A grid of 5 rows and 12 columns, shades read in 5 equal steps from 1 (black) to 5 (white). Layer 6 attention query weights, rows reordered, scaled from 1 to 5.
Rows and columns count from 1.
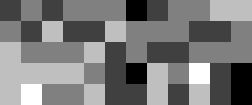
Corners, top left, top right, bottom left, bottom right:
2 4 4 1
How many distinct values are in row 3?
3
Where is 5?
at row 4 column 10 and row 5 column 2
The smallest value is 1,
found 4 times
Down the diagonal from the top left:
2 2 3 4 4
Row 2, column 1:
3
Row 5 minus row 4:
0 1 -1 -1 1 0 1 0 -1 -1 0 0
